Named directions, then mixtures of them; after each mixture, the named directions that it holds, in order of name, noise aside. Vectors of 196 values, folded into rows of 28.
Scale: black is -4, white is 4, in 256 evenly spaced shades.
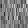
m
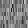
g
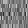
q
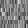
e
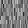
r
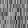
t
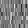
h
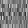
q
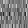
q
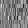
m, r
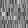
e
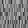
e, r, t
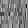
h, q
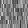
r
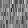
g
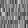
e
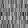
e, h, r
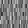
h, r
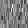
g, m, t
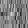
h, q, t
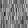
g, m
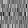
q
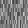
r, t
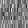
e, g, q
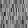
g, m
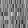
g, h, t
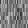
r, t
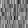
e, m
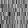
q, t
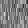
e, m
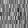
e, q, t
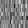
h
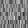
e, r, t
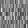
e, h, t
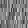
g, t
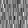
e, r
